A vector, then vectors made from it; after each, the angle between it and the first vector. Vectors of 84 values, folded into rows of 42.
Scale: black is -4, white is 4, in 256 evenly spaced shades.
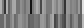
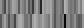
partly aligned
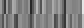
nearly parallel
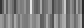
nearly opposite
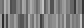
partly opposed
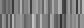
partly aligned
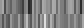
partly aligned
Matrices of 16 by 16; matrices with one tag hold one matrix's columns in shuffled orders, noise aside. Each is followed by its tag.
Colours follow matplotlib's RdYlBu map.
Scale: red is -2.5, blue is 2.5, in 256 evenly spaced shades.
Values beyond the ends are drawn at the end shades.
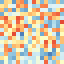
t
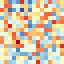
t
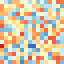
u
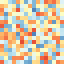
u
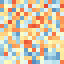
t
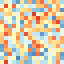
t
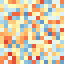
u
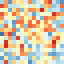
t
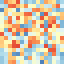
t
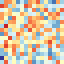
t
